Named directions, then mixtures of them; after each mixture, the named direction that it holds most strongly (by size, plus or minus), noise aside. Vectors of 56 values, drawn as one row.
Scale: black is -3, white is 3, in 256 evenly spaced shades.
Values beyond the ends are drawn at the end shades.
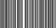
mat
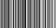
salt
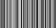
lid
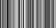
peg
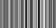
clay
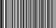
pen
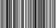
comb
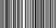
mat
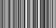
clay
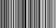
salt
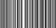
mat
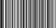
pen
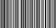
lid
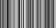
peg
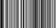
pen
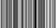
comb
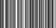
mat
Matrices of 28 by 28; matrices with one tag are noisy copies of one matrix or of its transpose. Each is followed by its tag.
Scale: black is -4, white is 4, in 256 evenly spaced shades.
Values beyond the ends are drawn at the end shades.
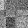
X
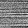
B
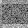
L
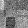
X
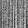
B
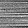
B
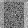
L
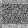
L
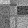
X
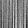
B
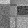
X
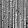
B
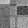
X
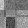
X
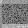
L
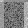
L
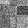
X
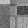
X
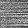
B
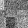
X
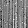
B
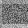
L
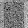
L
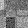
X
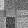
X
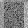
L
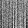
B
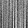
B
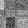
X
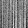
B
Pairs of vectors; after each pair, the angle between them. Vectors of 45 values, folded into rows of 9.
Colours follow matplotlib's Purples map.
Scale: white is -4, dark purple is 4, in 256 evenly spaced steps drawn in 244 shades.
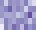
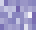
partly opposed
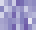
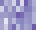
orthogonal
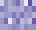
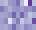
nearly parallel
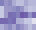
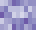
partly opposed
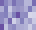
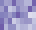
nearly parallel
